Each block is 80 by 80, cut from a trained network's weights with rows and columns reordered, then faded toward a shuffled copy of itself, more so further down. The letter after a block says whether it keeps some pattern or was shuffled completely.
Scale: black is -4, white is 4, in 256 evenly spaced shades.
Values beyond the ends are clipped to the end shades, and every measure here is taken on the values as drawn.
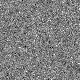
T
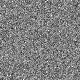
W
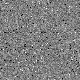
W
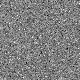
T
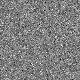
T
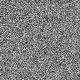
T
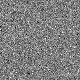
T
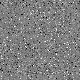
W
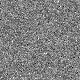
T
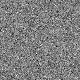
T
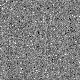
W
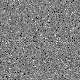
W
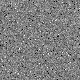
T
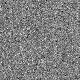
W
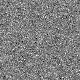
T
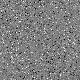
T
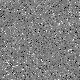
T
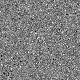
T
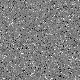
W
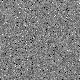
T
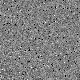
T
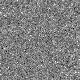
T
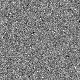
T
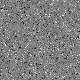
T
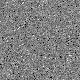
W
